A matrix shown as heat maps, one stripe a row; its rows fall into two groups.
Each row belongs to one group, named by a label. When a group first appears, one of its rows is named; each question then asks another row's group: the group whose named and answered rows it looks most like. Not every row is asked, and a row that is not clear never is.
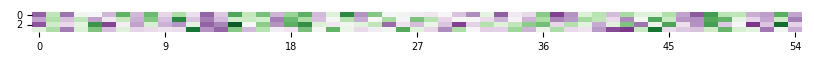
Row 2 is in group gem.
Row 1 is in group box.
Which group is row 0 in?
box
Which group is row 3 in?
box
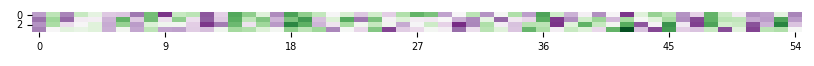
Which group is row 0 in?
box
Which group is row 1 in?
box
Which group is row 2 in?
gem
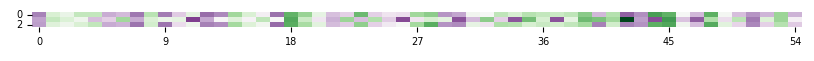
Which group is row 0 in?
gem
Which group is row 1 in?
gem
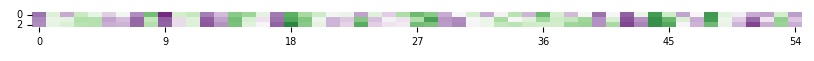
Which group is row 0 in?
box
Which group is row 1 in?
gem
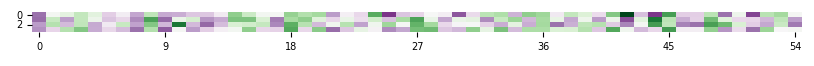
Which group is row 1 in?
box
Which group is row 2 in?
box
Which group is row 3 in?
gem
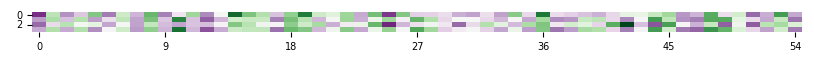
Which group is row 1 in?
box
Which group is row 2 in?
gem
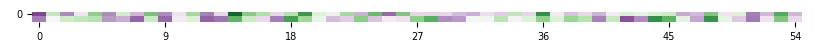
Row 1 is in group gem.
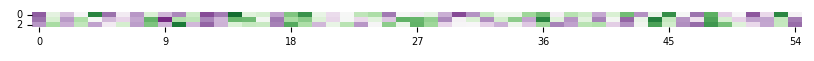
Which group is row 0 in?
gem
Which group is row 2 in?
box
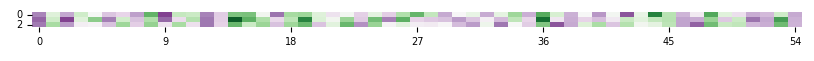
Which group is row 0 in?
box
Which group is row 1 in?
box
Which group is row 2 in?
box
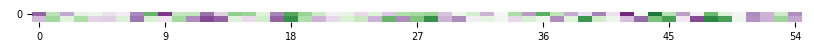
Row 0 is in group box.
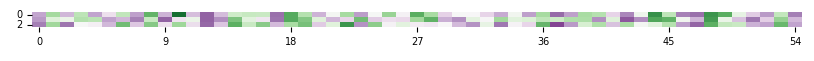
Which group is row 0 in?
box
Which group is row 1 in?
gem
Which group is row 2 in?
box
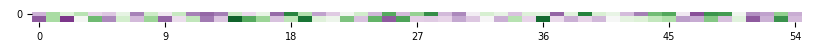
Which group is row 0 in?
gem
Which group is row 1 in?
box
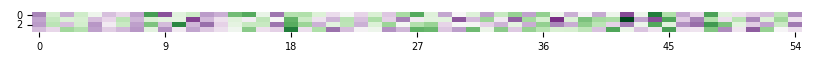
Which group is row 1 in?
gem
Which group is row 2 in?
box
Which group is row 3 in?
gem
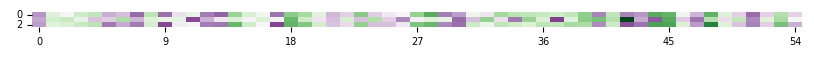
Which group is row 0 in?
gem
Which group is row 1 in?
gem
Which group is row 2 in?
gem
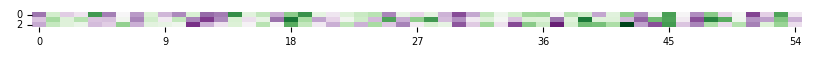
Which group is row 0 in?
gem
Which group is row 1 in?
gem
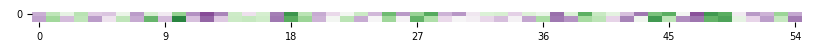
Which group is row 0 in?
gem
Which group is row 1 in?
box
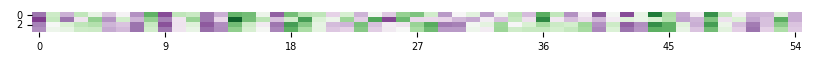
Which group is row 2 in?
gem
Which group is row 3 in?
gem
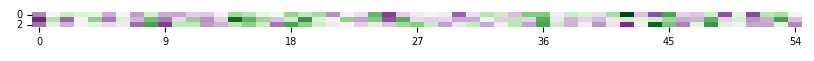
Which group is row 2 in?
box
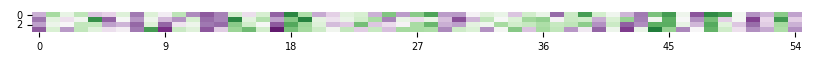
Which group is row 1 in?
gem
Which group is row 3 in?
box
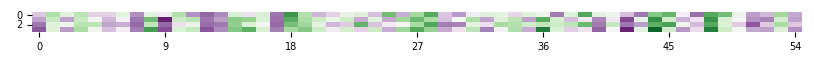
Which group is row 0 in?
gem
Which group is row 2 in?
gem
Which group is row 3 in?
box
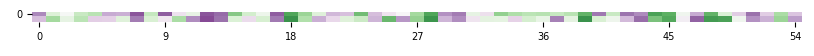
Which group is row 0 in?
gem
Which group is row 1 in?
gem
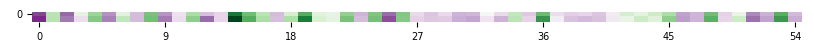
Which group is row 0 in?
box
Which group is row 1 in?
box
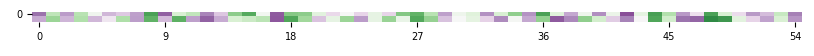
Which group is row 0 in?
box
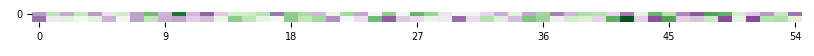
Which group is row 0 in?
box
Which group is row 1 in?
gem
